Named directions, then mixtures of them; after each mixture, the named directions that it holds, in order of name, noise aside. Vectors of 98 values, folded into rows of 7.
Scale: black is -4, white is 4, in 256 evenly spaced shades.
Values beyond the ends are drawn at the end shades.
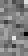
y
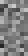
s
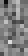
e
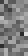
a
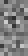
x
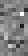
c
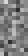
e, s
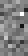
c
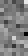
y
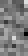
y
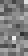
a, y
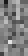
e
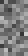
a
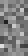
a, x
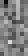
e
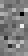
c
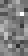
c, e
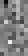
e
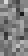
c, e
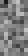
c, e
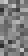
e, s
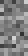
a, y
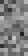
a, y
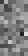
a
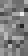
c, y
